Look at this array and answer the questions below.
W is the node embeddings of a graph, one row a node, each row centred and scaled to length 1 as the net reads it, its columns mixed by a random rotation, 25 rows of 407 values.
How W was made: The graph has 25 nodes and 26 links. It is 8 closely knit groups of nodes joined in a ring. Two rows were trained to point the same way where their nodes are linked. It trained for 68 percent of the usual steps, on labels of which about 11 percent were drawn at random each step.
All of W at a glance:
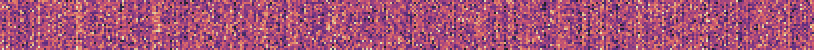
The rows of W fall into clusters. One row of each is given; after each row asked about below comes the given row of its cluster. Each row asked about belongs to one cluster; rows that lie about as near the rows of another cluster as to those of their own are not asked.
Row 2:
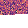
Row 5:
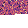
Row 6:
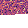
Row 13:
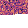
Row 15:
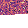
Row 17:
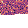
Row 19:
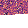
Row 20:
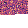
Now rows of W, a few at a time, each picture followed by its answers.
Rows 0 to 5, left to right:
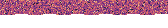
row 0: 19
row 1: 13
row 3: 20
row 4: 2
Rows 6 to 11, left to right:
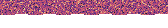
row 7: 13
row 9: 6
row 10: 6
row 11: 17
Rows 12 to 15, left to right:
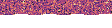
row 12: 15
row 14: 15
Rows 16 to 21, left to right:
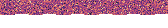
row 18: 19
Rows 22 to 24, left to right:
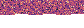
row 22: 5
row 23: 2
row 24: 20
